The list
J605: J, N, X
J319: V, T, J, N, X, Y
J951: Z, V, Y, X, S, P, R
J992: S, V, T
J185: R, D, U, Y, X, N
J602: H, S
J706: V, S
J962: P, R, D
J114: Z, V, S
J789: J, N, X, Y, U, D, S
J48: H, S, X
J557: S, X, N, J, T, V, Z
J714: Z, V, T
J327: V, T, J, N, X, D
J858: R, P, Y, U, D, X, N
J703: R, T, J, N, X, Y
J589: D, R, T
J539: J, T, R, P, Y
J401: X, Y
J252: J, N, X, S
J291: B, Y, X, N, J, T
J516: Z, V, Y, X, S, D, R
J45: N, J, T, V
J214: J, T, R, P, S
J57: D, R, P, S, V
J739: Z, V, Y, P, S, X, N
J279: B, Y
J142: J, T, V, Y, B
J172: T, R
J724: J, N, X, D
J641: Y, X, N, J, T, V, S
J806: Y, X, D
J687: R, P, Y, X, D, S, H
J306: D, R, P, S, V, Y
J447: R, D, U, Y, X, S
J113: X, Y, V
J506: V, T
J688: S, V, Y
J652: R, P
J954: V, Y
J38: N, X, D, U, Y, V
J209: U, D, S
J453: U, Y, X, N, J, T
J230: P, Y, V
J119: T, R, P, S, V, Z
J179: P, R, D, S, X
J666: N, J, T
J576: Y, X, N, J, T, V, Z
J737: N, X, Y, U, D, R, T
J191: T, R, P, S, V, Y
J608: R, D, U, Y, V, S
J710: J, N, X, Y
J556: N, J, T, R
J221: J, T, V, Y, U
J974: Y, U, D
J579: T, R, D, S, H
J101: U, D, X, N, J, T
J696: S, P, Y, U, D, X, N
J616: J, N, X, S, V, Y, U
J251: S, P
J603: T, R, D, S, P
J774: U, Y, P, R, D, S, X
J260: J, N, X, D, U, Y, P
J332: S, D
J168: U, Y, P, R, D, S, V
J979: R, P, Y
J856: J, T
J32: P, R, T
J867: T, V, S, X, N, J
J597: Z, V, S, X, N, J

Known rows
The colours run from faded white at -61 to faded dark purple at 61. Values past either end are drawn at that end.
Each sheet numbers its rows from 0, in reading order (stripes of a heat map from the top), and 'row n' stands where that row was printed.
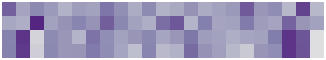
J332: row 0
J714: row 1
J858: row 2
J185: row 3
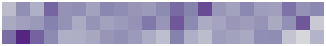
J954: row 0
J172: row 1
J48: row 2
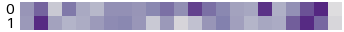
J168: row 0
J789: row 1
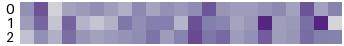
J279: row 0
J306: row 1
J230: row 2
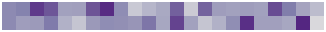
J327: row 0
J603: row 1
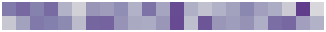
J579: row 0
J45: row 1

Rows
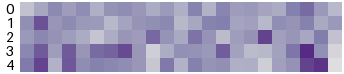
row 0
J666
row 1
J401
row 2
J251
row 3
J38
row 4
J737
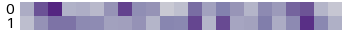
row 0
J557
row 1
J221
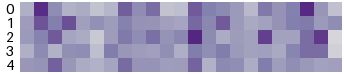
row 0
J739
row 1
J113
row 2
J119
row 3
J556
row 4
J706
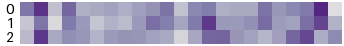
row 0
J774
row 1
J979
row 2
J710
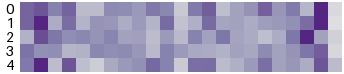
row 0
J179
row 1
J447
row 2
J453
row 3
J209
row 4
J687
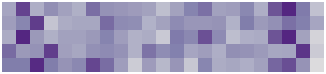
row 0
J260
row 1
J114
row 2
J616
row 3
J589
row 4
J101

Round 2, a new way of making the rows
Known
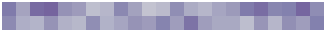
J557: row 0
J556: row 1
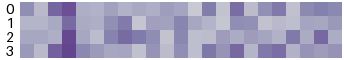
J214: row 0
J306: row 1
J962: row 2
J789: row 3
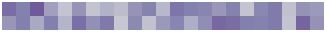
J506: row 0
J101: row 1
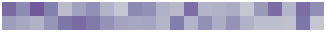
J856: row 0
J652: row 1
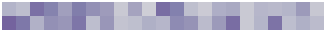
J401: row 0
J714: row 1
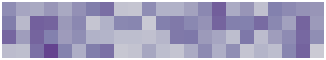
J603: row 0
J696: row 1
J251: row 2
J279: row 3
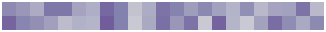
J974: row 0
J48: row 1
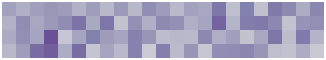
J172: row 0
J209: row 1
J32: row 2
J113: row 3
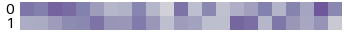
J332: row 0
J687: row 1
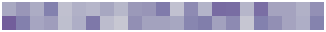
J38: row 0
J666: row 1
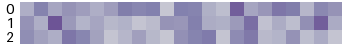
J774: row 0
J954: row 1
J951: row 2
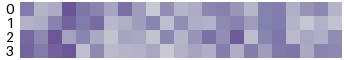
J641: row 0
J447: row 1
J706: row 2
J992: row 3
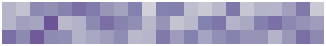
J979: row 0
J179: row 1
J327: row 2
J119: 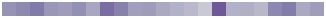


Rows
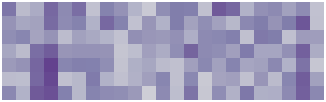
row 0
J739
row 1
J576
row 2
J737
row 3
J260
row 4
J291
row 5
J539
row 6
J724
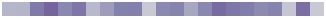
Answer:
J185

